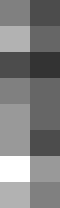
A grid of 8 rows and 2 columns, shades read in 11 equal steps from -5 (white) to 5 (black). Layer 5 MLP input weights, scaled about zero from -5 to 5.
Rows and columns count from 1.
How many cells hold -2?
2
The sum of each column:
-9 9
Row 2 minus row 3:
-4 -2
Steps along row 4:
up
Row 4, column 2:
1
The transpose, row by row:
0 -2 2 0 -1 -1 -5 -2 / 2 1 3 1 1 2 -1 0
